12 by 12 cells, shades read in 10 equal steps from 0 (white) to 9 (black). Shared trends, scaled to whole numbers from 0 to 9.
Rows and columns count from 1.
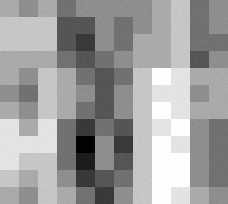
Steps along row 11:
up down up up down down down down same up up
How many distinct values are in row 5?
7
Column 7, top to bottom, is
4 5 5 4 5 4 4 6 7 6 5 4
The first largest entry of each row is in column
4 4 5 5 6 6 6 5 5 5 5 6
